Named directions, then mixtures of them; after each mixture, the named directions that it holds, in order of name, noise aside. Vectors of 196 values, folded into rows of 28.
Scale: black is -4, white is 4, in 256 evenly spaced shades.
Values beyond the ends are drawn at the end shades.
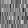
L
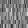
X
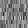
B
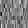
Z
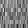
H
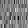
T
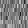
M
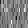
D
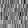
M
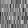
L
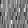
D, H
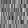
L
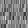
B, H, T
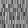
B, H, Z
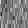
D, L, Z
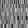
L, T, X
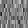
Z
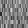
H, X, Z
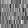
L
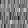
D, H, T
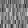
X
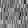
M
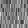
H, L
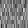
Z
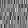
T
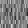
X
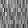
H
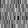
L, T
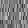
B, M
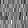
B, D, M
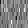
D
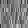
D, H, L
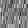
B, M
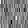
D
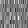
T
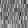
M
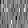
D
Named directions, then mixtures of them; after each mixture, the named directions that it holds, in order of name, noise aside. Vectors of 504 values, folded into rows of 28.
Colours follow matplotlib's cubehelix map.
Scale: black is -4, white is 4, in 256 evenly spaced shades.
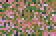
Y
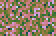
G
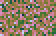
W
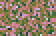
G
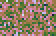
Y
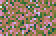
G, W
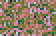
W, Y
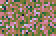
G, W, Y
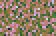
G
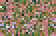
G, W, Y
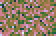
W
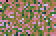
Y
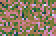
G, Y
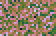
G, W, Y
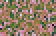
G, W, Y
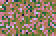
G, W, Y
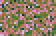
W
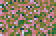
W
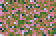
W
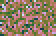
W, Y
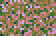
W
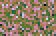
G, W, Y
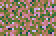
G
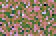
G, W, Y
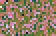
G, W, Y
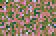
G, W, Y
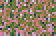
G, W, Y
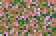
G, W, Y
